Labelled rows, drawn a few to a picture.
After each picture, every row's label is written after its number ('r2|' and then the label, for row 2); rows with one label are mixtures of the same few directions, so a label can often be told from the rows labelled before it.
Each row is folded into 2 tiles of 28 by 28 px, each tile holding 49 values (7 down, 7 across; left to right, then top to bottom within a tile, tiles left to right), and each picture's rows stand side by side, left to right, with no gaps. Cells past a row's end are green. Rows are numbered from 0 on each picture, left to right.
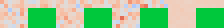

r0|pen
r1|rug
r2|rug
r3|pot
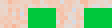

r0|pen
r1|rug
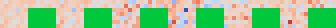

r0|rug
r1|rug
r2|rug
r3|rug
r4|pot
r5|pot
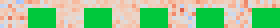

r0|pot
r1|pot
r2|rug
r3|pot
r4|rug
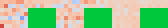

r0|pot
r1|pot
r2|pot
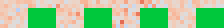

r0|rug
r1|pen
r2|pot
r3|rug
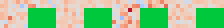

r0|rug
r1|pen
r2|rug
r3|pot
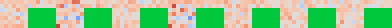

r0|pen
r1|pot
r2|pot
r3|pot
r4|pen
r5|rug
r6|rug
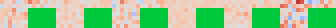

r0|pot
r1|pen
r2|pen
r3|rug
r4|pen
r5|pot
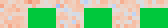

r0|pen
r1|pen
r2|pen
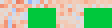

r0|pot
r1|pot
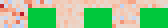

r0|pen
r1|pot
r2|pot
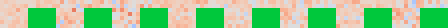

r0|rug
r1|rug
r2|pen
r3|pen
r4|pen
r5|rug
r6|pot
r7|rug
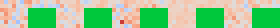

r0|rug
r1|pen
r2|pot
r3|rug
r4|rug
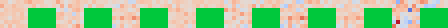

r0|pen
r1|pen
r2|pot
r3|pen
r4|pen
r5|pot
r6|pot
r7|rug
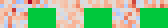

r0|pot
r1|rug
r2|rug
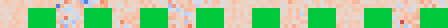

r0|rug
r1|pen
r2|pot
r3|pen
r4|pen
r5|pen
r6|pot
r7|pot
